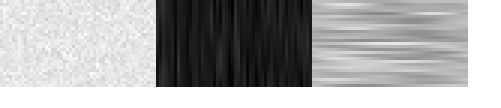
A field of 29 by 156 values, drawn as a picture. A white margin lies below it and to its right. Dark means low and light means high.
The table splits into one row of 3 panels. Panel 1,1: very high, fine-grained, faint in contrast. Panel 1,2: very low, streaked downward, faint in contrast. Panel 1,3: high, streaked across.
